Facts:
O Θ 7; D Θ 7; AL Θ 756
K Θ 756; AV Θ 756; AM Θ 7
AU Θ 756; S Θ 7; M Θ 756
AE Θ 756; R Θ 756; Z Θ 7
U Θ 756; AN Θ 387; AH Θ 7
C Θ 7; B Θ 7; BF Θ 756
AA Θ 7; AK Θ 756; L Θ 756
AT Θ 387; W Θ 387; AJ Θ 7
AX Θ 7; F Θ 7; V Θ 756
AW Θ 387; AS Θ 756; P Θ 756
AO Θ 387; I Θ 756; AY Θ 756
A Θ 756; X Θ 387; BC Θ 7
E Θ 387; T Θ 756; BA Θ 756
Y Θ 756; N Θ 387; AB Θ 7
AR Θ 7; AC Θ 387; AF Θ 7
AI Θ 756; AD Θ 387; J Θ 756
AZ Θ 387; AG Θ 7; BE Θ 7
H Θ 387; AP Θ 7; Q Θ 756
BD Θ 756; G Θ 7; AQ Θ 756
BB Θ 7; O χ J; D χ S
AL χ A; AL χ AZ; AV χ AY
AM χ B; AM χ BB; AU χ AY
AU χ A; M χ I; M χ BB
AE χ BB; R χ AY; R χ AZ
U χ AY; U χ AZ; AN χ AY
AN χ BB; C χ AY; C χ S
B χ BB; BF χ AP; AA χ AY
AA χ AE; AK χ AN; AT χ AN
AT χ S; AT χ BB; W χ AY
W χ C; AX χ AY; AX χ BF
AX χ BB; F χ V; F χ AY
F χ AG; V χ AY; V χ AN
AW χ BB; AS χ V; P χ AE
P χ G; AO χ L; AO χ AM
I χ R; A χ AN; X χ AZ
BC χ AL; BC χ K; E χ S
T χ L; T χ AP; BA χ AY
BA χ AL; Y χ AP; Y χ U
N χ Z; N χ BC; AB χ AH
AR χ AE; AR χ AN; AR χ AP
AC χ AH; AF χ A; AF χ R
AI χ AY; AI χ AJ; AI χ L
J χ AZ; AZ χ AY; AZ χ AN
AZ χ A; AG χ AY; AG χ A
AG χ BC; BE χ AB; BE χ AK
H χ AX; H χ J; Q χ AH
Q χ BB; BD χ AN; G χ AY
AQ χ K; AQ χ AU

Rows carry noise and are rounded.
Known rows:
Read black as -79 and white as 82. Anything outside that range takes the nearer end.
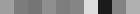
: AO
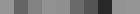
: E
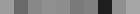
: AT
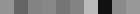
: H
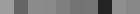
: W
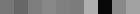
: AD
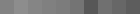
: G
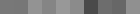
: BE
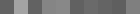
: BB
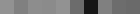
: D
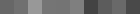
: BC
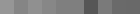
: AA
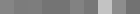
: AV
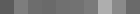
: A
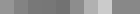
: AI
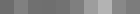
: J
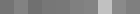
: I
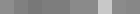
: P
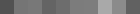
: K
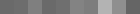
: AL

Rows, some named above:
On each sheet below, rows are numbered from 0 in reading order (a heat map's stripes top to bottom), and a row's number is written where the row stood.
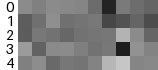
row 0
C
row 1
Z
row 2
A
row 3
W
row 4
BF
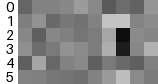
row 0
AB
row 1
BF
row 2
X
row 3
AW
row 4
BB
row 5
U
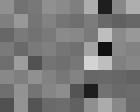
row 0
AW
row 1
AJ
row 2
AK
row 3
AZ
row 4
L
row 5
O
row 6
S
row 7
AY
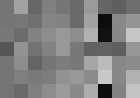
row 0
AP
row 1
AN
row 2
AC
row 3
AH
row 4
AE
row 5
Q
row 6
AC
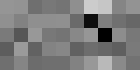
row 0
T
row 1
D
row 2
N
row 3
BB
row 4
J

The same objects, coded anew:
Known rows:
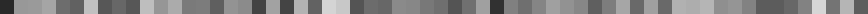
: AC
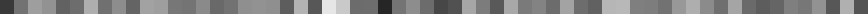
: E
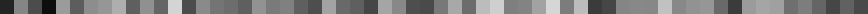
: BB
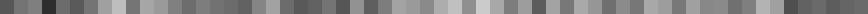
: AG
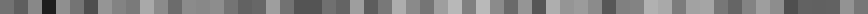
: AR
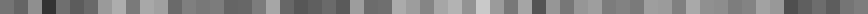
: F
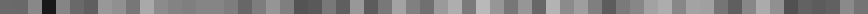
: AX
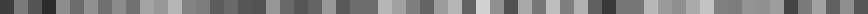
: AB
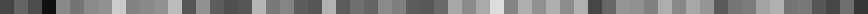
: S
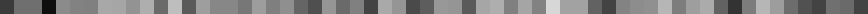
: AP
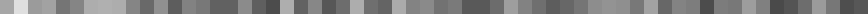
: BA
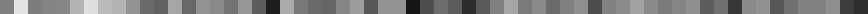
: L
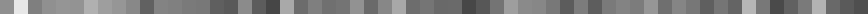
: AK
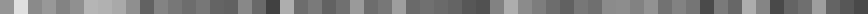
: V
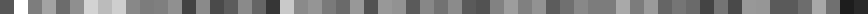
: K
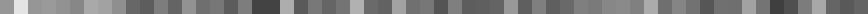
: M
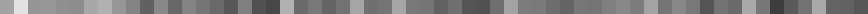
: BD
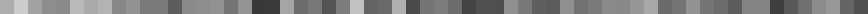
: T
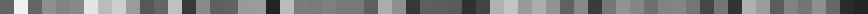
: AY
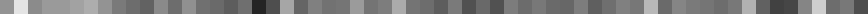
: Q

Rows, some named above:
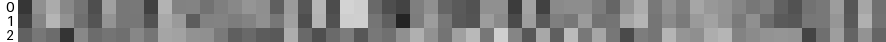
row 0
AW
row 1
AT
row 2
BE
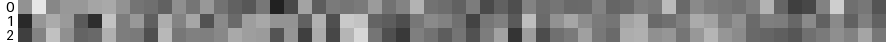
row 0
Q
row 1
AZ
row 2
AO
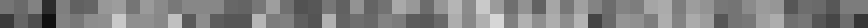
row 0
AA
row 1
S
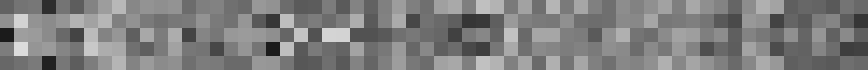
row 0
G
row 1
BF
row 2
AN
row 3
J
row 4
G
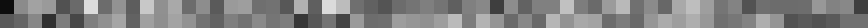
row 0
AD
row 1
O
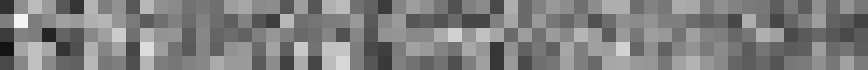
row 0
X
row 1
AE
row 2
BC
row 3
N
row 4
AO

